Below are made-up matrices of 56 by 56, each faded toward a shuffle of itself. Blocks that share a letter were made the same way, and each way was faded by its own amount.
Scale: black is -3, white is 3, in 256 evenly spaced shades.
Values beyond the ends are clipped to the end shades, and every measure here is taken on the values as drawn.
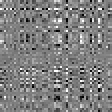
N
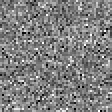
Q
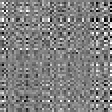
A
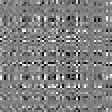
N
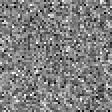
Q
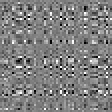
N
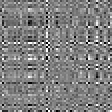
A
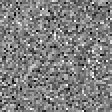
Q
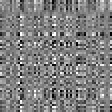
A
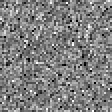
Q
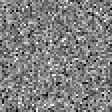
Q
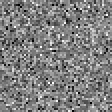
Q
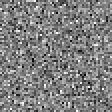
Q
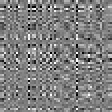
A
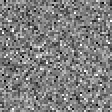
Q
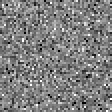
Q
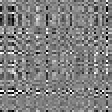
A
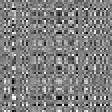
A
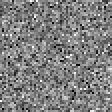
Q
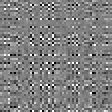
N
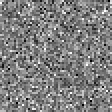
Q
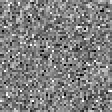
Q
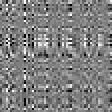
A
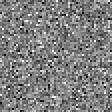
Q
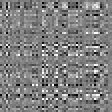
A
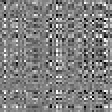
A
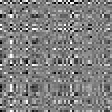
A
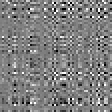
N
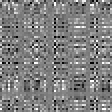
N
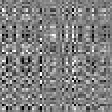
A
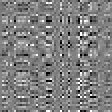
N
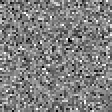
Q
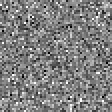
Q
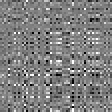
N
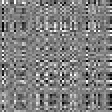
A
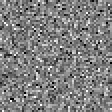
Q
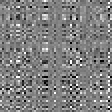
N
